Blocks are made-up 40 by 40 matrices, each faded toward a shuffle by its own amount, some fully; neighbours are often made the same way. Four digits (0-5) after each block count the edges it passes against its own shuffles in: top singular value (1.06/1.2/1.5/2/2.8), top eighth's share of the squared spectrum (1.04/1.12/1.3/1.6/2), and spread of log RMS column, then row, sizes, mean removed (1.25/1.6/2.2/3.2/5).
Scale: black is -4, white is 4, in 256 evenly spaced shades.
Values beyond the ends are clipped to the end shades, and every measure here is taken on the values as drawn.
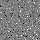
0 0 0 0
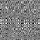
4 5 2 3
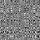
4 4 2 2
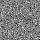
1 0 0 0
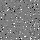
2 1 0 0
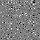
3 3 1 1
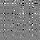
4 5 2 3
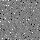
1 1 0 1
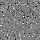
0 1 0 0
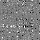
3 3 1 2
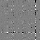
4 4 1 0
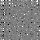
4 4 1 2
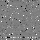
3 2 0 1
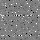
3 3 0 1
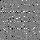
3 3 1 2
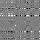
4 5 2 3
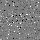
1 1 0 0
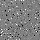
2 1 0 1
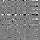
4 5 2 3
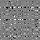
4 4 2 2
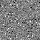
2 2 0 0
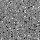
0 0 0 0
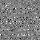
1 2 0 3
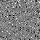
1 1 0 0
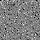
2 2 0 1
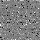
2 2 0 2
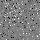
0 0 0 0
